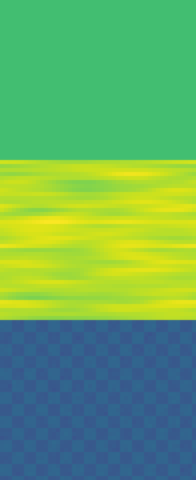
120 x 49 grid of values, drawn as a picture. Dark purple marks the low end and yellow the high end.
It is made of 3 by 1 panels. Panel 1,1: high, flat. Panel 2,1: very high, streaked across, faint in contrast. Panel 3,1: low, checkered, faint in contrast.
